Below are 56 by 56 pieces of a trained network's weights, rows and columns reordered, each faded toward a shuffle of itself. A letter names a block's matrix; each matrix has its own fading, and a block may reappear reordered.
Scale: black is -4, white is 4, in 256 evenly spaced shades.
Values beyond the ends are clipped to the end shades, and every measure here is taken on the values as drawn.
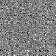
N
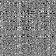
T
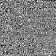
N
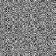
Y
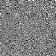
N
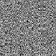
Y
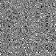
N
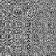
Y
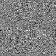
N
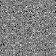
N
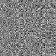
Y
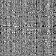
T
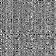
T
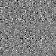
N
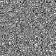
N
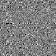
N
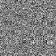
Y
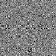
N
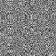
Y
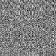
Y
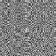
Y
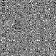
N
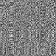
Y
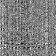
T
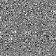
N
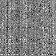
T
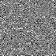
N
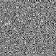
N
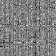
T
